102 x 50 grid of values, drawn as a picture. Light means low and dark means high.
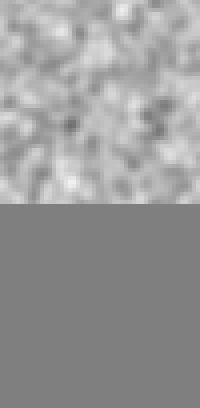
The table splits into 2 rows of 1 panel. Panel 1,1: low, blotchy. Panel 2,1: middling, flat.
